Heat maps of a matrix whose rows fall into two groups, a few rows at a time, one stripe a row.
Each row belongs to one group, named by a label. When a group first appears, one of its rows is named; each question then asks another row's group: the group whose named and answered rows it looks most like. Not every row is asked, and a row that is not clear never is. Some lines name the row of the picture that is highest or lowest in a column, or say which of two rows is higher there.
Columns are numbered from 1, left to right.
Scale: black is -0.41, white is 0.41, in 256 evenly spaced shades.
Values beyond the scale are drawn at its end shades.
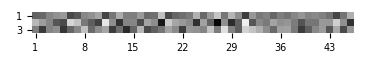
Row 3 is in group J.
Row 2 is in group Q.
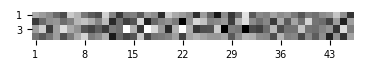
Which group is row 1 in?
Q
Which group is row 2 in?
J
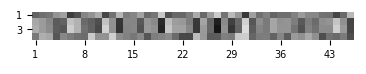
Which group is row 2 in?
Q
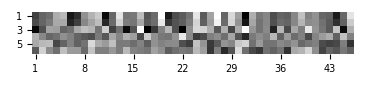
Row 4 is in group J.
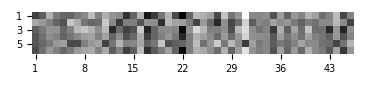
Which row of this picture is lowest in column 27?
2
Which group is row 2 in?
Q
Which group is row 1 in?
J
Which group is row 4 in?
J
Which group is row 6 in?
J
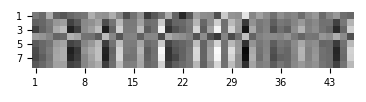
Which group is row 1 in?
J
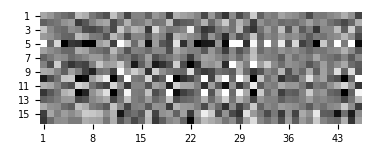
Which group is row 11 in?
Q
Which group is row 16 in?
J
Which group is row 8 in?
J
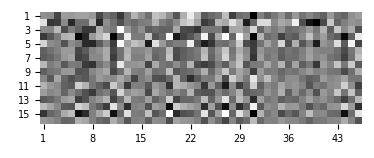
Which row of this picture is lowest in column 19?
14
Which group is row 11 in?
Q
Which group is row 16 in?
Q
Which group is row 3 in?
J
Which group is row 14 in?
Q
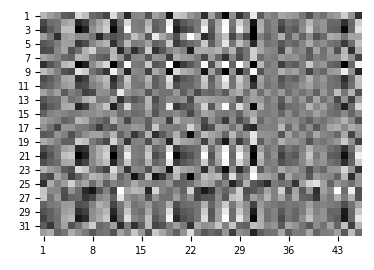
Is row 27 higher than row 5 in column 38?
No
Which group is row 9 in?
Q
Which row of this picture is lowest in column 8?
26
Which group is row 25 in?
J
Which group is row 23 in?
Q
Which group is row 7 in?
Q
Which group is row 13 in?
J
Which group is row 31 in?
J
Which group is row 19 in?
Q
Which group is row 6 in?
J
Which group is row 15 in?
J
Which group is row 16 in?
Q
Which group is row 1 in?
Q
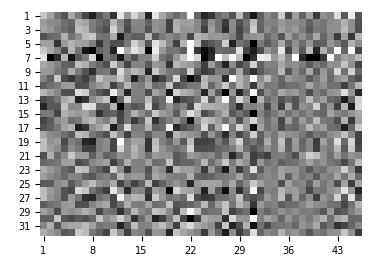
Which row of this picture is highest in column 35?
6
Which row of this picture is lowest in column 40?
7
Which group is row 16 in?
J
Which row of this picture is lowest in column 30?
7
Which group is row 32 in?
Q
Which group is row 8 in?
Q
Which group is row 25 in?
J
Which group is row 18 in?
Q
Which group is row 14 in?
J
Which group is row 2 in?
Q
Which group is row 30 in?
J
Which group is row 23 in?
Q
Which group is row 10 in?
J
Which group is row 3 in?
Q
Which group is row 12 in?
Q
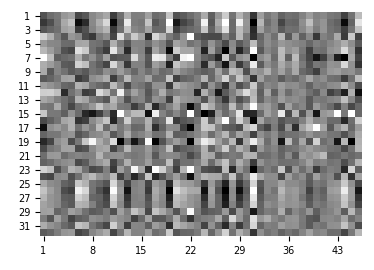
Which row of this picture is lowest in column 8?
15
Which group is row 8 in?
Q
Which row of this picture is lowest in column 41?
7
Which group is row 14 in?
J
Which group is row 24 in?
J
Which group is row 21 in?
J
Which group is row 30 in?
J
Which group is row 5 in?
Q
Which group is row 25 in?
Q
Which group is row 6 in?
Q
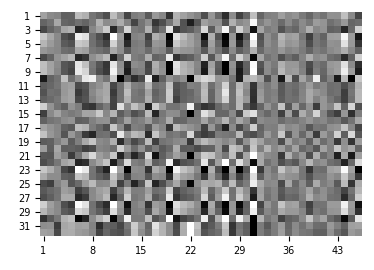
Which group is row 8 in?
Q
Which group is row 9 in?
Q
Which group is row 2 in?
J
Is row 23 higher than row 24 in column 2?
Yes
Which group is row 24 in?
Q
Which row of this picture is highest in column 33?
20
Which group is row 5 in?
Q
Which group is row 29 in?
Q
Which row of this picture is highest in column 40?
10
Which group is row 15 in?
J
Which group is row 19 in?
J
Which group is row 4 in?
Q
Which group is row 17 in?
Q
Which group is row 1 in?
Q
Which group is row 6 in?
Q
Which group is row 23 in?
Q
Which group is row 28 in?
Q
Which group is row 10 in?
J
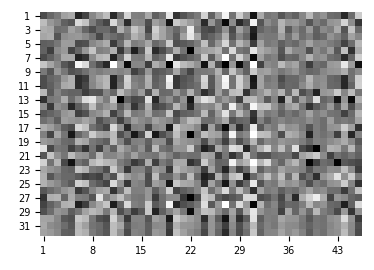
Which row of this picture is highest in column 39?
27
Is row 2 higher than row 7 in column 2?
Yes
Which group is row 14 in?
J
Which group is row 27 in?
J
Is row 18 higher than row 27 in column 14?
No
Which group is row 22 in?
J
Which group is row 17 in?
Q
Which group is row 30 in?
Q
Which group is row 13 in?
J
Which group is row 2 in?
Q
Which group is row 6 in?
J
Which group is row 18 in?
J
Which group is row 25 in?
Q
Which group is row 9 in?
J
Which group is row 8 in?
Q
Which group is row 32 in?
Q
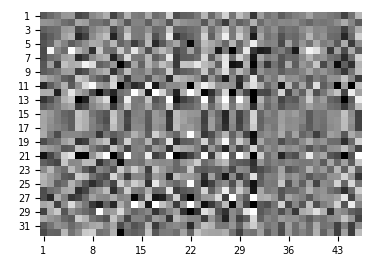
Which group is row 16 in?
Q
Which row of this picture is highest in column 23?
8
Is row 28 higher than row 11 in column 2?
Yes
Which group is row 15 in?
Q
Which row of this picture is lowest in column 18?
27
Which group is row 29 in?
J
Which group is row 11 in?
J
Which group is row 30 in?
Q
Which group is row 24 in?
Q
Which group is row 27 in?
J
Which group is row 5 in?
J
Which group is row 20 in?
Q
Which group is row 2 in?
Q
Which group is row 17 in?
Q
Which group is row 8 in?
J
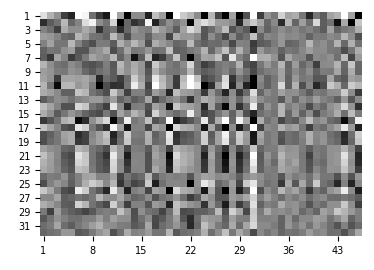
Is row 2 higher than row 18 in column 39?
No
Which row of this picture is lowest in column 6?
16
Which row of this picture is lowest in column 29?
1
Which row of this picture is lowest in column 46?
1
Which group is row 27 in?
J
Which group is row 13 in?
J
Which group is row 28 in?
Q
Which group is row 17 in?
Q
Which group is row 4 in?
Q
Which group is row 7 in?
J
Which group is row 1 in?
Q
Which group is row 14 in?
Q
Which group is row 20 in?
Q
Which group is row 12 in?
Q
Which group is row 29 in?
J
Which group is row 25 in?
J
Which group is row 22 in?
Q
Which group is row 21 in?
Q
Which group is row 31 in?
J
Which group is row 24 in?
J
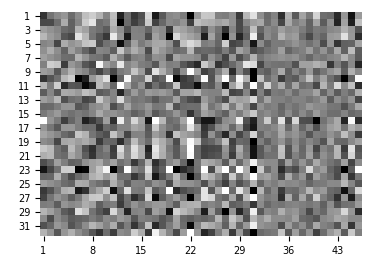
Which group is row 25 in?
Q
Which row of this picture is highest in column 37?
16
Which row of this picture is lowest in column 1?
23
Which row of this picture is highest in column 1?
16
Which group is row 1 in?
J
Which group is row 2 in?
J
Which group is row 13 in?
J
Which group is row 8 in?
J
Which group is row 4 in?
Q
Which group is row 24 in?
J
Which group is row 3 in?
Q
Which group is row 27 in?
J
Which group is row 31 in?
J
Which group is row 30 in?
J
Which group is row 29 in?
Q
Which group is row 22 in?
J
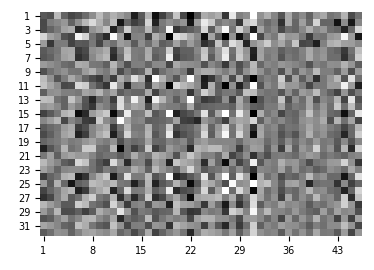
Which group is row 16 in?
J
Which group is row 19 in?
J
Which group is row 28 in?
Q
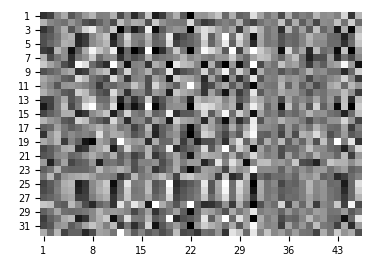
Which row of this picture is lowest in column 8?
19
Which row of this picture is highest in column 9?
18
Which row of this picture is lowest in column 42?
18
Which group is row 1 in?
J
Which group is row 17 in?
J
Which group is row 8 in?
Q
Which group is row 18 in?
J
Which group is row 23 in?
J
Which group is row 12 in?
Q
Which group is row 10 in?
Q
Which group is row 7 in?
J
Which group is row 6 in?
J
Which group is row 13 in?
J
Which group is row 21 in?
J
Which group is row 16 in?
Q
